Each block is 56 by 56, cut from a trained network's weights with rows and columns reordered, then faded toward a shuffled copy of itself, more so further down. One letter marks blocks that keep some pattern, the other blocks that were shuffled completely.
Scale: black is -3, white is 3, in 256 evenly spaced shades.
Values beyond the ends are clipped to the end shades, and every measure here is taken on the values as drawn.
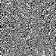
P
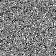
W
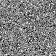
W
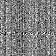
P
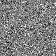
W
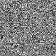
P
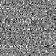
P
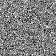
W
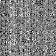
P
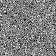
W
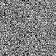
P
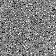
W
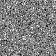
W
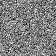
W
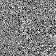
P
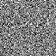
P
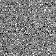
P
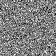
W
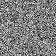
W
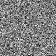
P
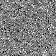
W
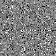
P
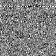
P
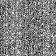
P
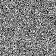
W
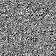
P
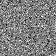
W
